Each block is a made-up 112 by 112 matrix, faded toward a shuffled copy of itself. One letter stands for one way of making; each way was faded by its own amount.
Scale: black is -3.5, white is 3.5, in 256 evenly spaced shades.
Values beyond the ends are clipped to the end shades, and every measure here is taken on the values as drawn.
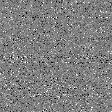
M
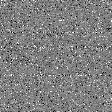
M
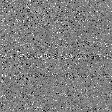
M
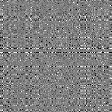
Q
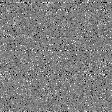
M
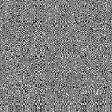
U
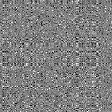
U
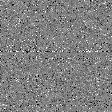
M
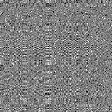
U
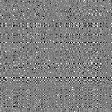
Q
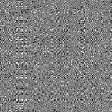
U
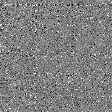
M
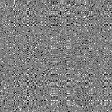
U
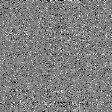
M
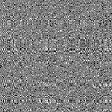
U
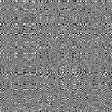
Q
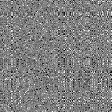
U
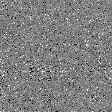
M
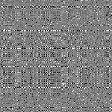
Q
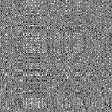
U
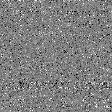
M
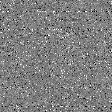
M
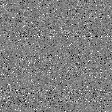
M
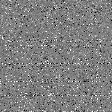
M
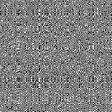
U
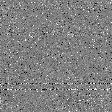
M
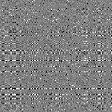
Q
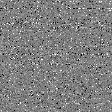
M
